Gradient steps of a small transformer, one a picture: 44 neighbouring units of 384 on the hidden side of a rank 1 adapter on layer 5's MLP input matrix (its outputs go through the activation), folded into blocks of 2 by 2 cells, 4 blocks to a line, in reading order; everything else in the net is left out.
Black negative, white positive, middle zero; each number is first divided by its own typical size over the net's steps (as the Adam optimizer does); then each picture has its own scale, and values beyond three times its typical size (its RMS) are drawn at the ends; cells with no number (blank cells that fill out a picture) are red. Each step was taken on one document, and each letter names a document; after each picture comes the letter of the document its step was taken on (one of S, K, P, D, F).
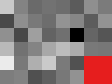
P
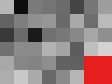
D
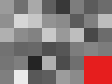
P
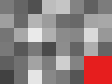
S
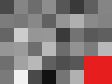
D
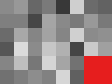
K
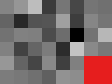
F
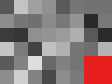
D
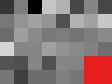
K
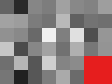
P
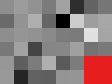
K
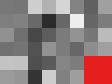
S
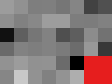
D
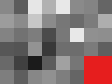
P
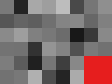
F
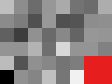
S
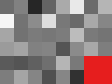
S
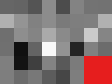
P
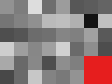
S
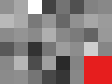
F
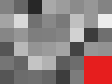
F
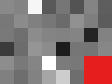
F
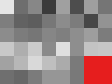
K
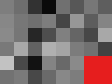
K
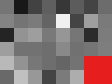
D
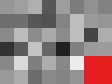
F
